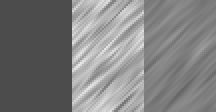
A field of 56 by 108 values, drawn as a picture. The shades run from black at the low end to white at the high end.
It is made of 1 by 3 panels. Panel 1,1: low, flat. Panel 1,2: high, slanting up to the right. Panel 1,3: middling, slanting up to the right, faint in contrast.
